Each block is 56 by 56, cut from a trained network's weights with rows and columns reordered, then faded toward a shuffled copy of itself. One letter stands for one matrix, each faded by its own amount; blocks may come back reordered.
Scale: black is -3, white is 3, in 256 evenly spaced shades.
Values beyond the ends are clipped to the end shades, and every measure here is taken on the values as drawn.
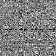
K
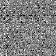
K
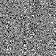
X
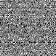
K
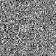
X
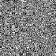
X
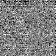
K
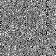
X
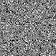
X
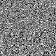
X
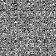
K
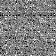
K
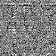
K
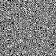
X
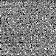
K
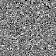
X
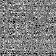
K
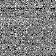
K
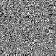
X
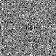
X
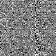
K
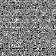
K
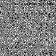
K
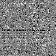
K
